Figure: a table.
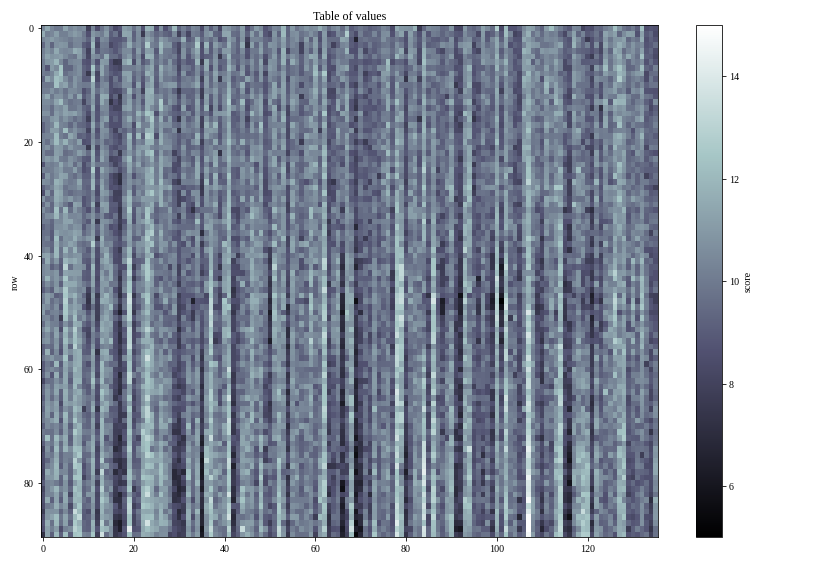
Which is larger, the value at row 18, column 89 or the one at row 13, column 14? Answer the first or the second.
the second
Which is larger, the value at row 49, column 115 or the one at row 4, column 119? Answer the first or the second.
the second
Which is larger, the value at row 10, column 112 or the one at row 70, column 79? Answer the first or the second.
the second
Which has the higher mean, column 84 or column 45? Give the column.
84
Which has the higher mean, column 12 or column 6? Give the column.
6
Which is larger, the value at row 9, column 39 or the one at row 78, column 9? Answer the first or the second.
the second
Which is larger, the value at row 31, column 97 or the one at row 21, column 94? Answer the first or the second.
the second
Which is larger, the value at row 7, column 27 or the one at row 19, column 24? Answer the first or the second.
the second
